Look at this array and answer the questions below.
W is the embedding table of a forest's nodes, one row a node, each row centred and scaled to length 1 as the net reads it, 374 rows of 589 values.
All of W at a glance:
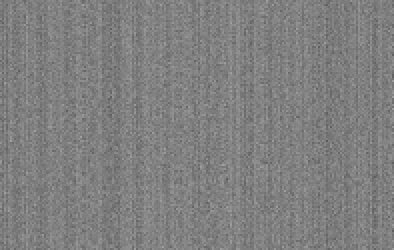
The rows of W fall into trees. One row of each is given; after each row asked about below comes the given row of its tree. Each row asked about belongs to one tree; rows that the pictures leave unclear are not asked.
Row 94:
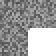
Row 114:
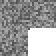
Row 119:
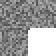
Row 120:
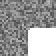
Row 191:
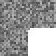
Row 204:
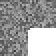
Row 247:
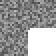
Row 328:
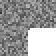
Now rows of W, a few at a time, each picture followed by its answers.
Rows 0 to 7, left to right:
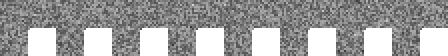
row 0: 204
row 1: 94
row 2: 328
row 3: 328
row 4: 94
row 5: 119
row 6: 114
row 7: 114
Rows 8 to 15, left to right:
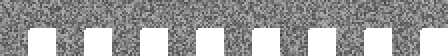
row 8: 120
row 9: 94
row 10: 114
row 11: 328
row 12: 94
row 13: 191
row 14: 114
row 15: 94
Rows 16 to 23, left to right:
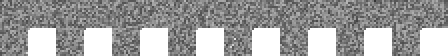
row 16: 204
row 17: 328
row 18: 114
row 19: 191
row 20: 328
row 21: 94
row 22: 328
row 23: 204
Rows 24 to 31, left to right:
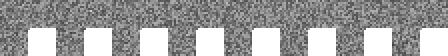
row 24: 119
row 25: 119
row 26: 204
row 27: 114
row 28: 94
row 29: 191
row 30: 328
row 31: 204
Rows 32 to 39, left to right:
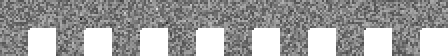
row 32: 114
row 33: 204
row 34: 247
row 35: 119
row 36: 114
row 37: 94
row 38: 114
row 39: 204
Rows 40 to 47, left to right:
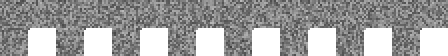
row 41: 328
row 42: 204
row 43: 204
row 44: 94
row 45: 120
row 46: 191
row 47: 119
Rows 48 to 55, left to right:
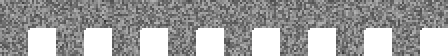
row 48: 94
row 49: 204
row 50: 204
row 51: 114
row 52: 94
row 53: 247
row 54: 204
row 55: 114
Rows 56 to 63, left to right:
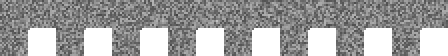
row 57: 119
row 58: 114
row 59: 119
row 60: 328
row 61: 204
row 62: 94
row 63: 119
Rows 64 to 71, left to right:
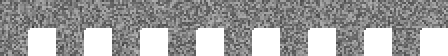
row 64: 204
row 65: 204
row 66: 204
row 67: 114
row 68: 120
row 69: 119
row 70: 328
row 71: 119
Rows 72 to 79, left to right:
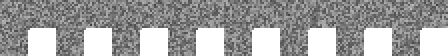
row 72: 120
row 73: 119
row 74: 94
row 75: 119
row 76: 94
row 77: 191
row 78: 119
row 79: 114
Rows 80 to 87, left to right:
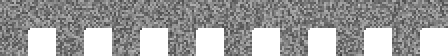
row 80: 119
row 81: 328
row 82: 119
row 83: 204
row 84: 191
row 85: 120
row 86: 328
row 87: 94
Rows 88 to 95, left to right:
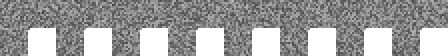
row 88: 328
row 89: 191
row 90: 204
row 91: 114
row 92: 120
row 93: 94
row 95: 114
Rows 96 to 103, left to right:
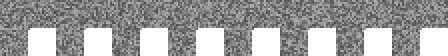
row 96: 328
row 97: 204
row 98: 191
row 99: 119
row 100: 328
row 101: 247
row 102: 94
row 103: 204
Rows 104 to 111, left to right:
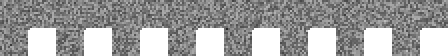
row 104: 114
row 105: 328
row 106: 119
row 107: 204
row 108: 191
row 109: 114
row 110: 119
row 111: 120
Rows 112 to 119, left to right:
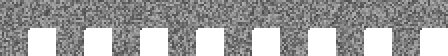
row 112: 119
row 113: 114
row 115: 94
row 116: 114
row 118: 94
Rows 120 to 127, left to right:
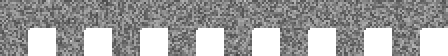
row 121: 94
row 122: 191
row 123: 119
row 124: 247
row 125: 119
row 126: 328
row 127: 247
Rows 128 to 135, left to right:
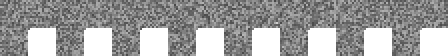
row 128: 328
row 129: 119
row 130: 328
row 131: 94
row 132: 204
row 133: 191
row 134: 114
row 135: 204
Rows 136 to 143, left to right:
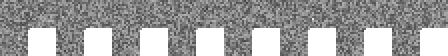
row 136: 114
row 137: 120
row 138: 204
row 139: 191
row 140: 94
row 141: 204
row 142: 119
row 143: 191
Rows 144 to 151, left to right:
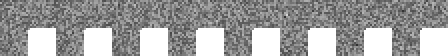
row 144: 204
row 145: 204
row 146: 191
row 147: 119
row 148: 120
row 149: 114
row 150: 328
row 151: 119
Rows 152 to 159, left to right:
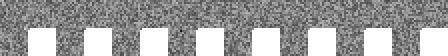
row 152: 94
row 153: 119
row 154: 328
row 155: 114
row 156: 204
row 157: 191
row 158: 247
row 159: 120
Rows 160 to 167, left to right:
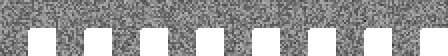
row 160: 114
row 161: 120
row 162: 247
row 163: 94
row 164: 204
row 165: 204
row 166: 114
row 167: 204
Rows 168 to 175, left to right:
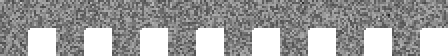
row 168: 94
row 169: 114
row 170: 247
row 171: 114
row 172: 120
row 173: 94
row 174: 120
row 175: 247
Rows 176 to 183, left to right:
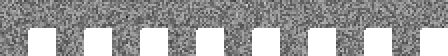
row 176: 120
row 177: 204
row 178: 204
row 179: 328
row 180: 191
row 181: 204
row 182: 328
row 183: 191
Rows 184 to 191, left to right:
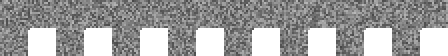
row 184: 114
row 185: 328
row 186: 94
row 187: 114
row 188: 119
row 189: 191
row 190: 204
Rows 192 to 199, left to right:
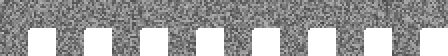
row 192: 94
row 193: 119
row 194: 114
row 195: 114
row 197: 328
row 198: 94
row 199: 247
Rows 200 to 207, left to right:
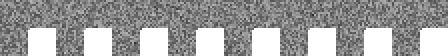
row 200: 94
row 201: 191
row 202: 328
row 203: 120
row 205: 120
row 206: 119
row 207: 328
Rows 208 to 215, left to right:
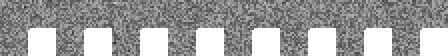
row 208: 94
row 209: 204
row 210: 120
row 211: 114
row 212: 120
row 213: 119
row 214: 94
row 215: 119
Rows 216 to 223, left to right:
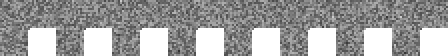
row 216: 114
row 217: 328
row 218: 247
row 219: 114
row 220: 247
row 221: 94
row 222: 204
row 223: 114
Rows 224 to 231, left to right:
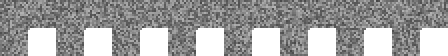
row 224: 204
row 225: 94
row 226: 120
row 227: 114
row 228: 204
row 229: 204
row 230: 119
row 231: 120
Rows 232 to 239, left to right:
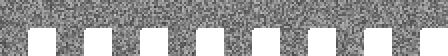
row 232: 94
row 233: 247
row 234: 328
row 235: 119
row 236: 94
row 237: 119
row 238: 204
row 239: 328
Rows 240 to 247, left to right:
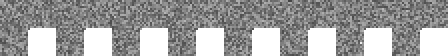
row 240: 94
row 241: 119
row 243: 119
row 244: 119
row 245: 191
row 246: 328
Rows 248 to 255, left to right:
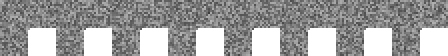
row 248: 94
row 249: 328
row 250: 328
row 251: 114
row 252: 328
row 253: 94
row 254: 114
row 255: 119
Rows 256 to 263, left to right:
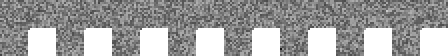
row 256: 114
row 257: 120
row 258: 328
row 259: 204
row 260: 119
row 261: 328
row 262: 247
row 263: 204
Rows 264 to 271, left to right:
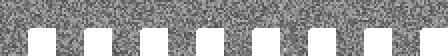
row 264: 94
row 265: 247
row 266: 114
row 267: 120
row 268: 114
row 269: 114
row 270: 120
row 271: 114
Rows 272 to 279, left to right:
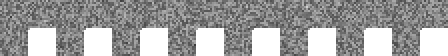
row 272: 191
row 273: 94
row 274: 191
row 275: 120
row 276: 120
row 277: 247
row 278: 94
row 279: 94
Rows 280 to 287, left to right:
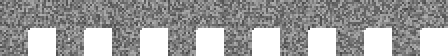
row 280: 328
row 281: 204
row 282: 119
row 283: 204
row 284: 328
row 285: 94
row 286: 114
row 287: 247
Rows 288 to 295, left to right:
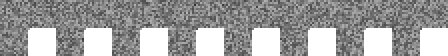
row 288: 247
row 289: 119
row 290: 247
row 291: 328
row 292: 204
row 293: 119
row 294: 204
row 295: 119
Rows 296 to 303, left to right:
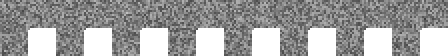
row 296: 94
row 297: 247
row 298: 120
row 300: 247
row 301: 114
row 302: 114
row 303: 94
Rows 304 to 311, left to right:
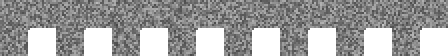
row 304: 94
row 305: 119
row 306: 94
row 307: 119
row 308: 328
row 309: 119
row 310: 119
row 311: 119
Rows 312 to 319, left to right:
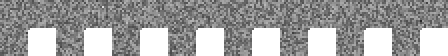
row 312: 247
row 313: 94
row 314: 247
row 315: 94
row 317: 119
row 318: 120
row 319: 120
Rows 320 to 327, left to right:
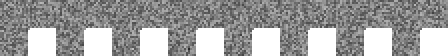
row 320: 119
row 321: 247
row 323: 204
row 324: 204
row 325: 204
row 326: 114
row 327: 119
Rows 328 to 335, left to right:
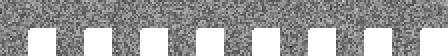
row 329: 114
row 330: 94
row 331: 204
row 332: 114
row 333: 247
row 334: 204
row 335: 119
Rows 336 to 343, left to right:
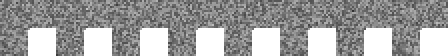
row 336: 247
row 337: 114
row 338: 204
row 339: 120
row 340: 114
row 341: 247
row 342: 119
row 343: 204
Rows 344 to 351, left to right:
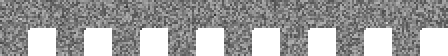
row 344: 94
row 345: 119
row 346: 328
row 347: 204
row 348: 94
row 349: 247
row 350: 119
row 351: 120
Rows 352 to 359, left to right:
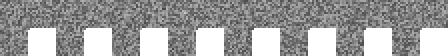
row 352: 328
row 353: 114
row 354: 191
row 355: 328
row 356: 114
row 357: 114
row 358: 114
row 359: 119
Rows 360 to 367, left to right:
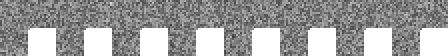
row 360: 120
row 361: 114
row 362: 247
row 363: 247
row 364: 204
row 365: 114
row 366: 191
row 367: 328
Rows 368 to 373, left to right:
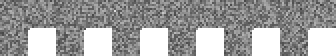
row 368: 204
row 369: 328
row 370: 119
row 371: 119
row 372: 204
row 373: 94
